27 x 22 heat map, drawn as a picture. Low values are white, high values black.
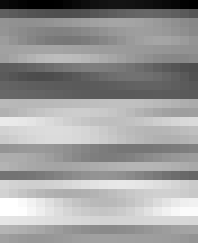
The field climbs toward the top. Stripes running across repeat 3 times from top to bottom. Streaks run across, left to right.
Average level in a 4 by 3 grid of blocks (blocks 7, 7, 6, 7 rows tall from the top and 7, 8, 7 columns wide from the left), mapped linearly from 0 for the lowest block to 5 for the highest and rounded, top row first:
555
444
223
010
